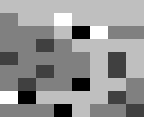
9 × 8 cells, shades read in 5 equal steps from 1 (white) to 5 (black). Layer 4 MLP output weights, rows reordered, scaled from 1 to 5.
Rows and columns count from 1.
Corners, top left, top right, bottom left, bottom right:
2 2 3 4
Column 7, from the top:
2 2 3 2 4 4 2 4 3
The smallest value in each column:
1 2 2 1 2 1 2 2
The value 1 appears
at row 2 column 4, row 3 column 6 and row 8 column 1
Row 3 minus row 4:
0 0 -1 -1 3 -1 1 1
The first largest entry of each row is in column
1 1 5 3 1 3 5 2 4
